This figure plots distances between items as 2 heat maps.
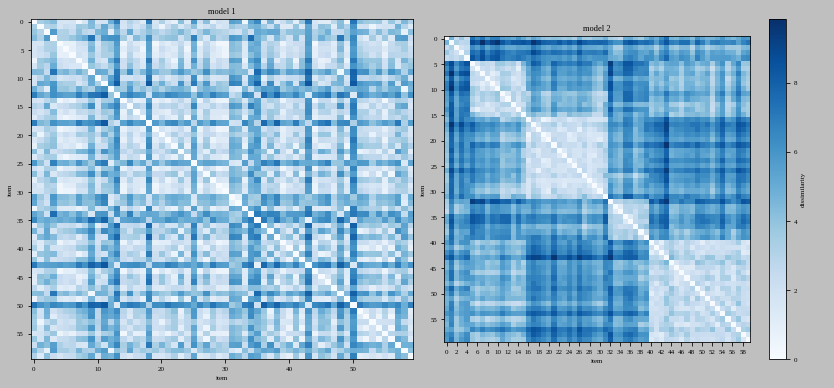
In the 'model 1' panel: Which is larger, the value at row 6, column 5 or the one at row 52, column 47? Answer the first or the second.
the second
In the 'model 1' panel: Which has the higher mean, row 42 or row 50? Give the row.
50
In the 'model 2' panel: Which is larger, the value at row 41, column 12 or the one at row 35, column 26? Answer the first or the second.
the second
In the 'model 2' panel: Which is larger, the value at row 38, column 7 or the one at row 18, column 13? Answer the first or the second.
the first
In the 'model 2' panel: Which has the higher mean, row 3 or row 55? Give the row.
3
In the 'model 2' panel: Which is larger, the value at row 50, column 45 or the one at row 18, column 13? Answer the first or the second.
the second
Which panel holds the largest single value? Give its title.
model 2
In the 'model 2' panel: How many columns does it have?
60
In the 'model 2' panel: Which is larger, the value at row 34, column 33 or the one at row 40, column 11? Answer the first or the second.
the second
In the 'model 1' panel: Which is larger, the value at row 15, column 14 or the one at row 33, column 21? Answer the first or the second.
the first
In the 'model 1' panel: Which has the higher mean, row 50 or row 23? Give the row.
50
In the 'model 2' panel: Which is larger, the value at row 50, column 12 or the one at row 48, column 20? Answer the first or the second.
the second
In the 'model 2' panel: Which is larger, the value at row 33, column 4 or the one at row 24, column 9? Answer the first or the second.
the second
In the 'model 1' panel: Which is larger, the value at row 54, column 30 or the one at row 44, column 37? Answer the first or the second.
the second
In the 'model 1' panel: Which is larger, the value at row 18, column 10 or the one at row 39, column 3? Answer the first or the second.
the first
